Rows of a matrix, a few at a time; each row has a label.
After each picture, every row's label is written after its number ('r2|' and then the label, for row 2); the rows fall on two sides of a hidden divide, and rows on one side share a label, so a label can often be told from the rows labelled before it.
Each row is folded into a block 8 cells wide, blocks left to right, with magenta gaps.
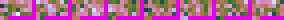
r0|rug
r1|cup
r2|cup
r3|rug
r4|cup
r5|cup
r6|cup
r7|rug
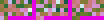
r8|cup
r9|cup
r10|cup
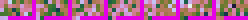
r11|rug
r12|rug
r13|cup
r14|cup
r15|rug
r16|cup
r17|rug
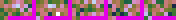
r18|cup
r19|cup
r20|rug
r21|cup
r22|cup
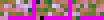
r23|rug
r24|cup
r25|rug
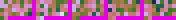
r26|cup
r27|rug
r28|rug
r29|cup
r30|rug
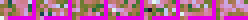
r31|rug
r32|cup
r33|rug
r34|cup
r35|cup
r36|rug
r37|cup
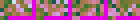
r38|cup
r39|cup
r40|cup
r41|rug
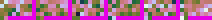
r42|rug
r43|cup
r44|cup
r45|rug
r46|cup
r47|cup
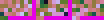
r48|cup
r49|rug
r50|rug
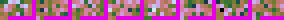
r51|rug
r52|cup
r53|cup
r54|rug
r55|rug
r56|rug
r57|cup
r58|rug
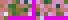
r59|rug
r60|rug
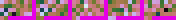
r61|rug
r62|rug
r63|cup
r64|rug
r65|rug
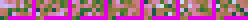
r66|rug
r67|cup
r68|rug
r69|cup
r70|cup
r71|rug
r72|cup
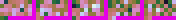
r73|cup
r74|cup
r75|cup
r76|rug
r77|cup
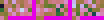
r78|cup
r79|rug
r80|rug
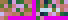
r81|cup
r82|cup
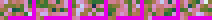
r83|rug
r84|rug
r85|rug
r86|cup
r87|rug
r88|cup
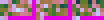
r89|cup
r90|rug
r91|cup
